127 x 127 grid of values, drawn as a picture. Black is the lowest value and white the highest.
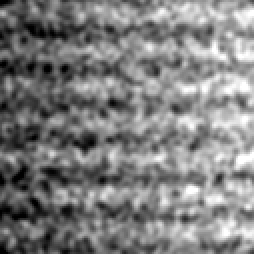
No lone cell stands out from its neighbours. The values follow a bell shape. The field is mottled with small blotches. Stripes running across repeat 7 times from top to bottom. Values rise toward the right.
